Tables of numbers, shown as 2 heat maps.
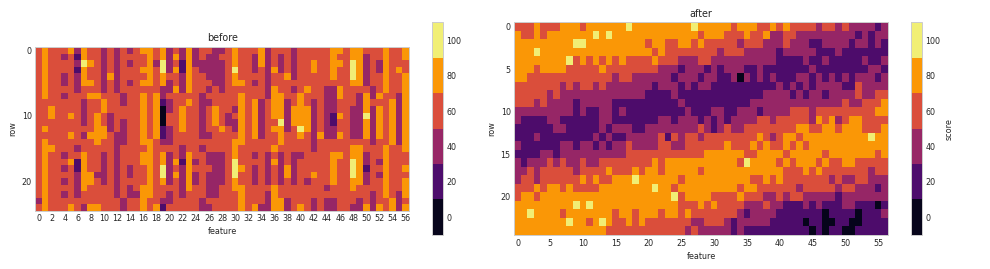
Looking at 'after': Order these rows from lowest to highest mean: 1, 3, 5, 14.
5, 14, 3, 1
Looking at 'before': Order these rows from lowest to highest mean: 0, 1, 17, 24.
1, 24, 17, 0
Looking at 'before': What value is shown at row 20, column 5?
60
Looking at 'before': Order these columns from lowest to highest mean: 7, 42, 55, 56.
55, 42, 7, 56
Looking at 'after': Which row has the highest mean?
0
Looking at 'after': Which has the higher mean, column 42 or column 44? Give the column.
44
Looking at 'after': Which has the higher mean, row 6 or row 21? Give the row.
21
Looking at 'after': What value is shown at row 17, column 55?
60
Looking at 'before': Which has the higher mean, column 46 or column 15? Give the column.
46
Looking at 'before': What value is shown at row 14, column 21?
60
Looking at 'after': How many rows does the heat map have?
25
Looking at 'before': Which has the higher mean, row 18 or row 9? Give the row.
9
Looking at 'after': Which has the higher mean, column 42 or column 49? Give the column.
42
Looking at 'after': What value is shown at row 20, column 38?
40
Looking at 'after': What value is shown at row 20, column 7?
80
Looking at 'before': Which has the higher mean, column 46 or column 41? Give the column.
46
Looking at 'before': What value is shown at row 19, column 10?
40
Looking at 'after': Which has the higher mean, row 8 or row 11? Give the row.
11
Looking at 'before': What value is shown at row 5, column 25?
60
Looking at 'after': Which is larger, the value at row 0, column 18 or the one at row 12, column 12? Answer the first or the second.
the first
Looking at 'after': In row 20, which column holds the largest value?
24
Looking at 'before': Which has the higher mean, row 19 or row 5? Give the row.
5
